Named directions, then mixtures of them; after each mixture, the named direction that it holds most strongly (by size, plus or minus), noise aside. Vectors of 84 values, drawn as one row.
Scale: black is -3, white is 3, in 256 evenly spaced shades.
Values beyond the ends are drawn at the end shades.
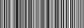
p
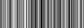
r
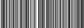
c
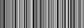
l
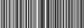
c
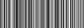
p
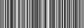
p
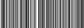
c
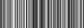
r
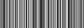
l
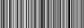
r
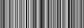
r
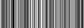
r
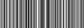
c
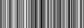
r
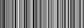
l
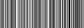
p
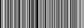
c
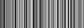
l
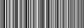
c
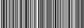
c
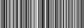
c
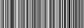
p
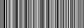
p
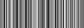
p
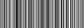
p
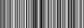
r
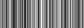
r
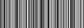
p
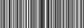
r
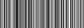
p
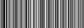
c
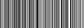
c
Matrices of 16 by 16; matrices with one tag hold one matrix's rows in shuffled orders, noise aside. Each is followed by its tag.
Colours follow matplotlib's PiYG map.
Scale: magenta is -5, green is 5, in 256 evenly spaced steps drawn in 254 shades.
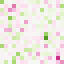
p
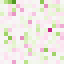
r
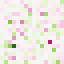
r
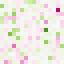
p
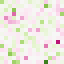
p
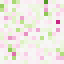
p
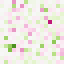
r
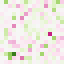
r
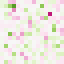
r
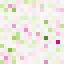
p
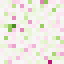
r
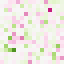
r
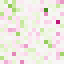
p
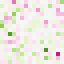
p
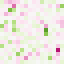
p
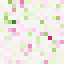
r
